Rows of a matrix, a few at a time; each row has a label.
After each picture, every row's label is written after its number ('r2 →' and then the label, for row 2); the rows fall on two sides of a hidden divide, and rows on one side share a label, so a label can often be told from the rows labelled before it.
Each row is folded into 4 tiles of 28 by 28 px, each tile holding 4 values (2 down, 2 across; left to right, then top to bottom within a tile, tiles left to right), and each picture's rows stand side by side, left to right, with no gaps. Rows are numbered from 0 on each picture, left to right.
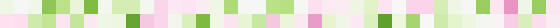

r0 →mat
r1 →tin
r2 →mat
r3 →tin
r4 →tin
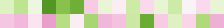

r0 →mat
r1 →mat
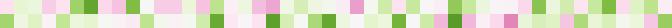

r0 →tin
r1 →tin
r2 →tin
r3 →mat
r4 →tin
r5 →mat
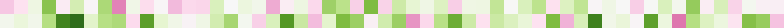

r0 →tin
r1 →tin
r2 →tin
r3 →tin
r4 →tin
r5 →mat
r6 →mat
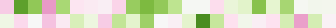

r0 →tin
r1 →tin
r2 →mat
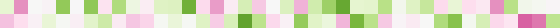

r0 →mat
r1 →mat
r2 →tin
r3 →mat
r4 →tin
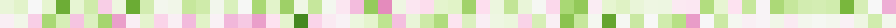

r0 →mat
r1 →mat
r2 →mat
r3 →tin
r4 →mat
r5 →tin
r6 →tin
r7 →mat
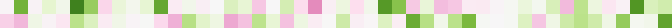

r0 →mat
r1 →mat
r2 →mat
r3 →mat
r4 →tin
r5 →tin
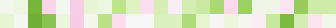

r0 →tin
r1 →mat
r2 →tin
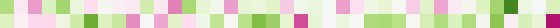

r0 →mat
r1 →tin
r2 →tin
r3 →tin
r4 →mat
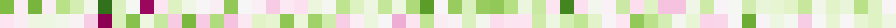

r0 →mat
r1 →tin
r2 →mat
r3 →mat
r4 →mat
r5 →mat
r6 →tin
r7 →mat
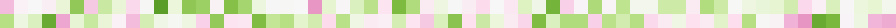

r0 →tin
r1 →mat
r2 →mat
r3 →tin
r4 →tin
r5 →tin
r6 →mat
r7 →mat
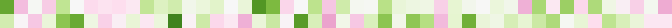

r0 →mat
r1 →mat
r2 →mat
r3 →mat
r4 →tin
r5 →mat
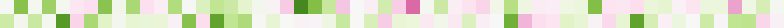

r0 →tin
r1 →tin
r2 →tin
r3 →tin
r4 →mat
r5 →tin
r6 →tin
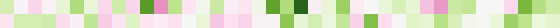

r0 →mat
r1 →mat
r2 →mat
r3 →mat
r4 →tin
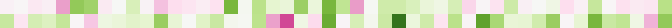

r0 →tin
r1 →tin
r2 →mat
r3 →mat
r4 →tin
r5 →tin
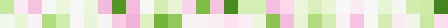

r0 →mat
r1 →mat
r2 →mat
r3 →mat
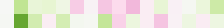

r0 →tin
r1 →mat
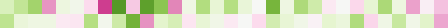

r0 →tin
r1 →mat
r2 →mat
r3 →mat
